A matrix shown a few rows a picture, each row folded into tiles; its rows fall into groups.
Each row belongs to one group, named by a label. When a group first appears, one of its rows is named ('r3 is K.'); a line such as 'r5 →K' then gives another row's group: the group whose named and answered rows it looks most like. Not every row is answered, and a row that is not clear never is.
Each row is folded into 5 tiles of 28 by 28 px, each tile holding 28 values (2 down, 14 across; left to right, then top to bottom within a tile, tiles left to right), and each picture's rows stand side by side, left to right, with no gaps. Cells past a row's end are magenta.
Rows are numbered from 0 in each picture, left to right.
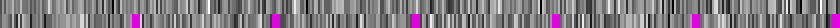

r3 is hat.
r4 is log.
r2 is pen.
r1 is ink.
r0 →log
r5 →pen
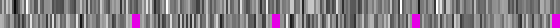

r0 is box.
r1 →box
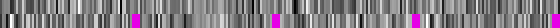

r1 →log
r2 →box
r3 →ink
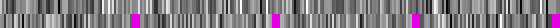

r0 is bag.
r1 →box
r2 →box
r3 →pen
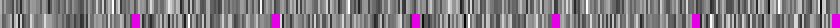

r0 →bag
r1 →ink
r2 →ink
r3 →ink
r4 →box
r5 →hat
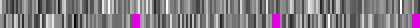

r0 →bag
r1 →box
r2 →ink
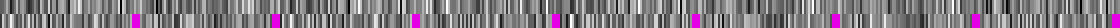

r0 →hat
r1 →bag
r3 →box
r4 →hat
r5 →bag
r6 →bag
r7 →pen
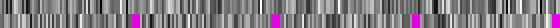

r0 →pen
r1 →ink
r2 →log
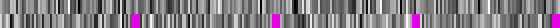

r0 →ink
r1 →hat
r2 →box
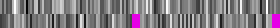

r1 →box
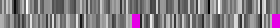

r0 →box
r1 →hat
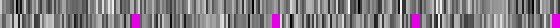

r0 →bag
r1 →log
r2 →ink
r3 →log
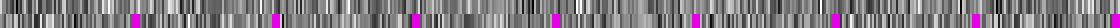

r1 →ink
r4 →log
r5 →ink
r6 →hat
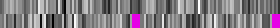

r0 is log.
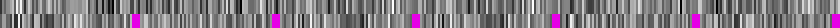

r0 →log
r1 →pen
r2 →bag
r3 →bag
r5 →bag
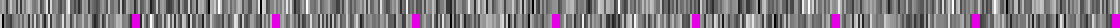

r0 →ink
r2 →box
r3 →log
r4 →log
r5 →bag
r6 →bag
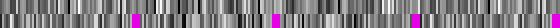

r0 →hat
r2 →bag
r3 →hat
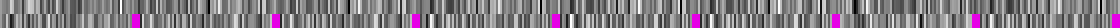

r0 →ink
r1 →hat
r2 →hat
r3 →hat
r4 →hat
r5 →hat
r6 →box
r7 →hat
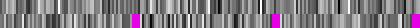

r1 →ink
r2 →ink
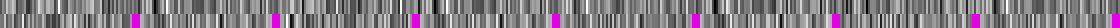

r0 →log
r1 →box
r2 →ink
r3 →box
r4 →box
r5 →box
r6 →pen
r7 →box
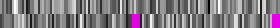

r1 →hat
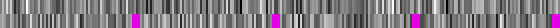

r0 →box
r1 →pen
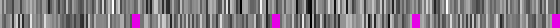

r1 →pen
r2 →log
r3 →box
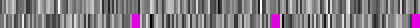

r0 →log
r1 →ink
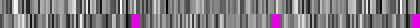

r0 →pen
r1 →pen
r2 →pen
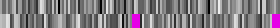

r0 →ink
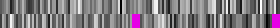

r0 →hat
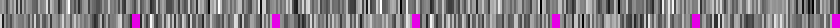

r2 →box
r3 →hat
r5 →log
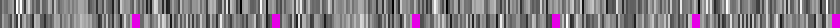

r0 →log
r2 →log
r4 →ink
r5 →box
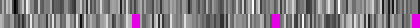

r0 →box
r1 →bag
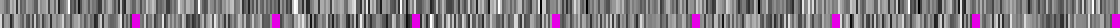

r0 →ink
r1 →log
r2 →pen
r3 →hat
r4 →pen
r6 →ink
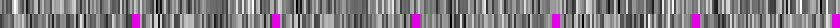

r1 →bag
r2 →bag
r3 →log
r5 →box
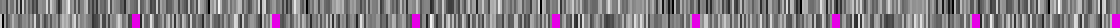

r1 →hat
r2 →pen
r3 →hat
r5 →pen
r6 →log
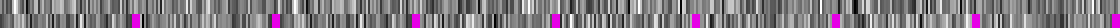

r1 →ink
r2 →pen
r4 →hat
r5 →ink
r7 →bag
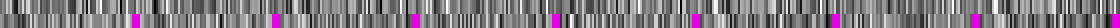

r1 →box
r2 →pen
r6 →bag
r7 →pen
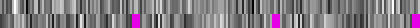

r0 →pen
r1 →log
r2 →bag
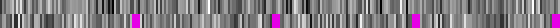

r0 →log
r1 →ink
